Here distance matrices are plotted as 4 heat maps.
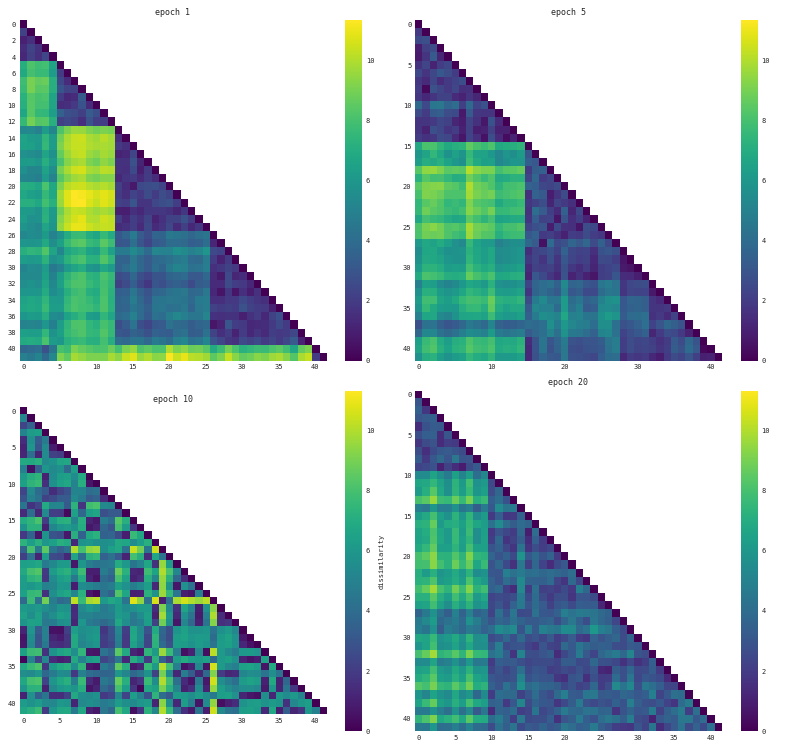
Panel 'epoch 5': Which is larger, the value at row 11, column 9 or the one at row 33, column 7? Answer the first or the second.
the second
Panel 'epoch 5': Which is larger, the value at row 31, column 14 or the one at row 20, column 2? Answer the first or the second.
the second
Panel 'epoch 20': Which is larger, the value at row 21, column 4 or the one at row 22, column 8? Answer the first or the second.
the first
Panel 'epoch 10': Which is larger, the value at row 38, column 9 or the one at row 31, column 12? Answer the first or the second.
the second
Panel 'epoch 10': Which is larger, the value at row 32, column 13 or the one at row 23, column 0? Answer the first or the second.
the second
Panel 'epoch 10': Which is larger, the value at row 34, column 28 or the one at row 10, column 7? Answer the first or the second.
the first
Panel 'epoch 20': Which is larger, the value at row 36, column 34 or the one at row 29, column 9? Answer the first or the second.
the second
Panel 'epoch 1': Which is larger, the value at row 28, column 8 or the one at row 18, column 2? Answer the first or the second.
the first
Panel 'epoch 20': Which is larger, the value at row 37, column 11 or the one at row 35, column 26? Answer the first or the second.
the first
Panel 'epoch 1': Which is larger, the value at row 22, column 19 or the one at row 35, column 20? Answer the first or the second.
the second
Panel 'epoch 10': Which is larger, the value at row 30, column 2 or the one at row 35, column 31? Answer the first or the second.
the second
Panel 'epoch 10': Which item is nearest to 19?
26
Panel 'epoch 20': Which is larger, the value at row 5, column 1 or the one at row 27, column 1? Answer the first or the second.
the second
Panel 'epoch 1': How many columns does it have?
42
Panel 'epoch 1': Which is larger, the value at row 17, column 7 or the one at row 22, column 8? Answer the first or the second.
the second
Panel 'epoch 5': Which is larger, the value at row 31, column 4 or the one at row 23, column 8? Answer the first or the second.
the second
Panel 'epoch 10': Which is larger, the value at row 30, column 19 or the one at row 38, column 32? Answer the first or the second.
the second
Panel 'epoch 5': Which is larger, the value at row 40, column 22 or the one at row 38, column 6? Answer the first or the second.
the second
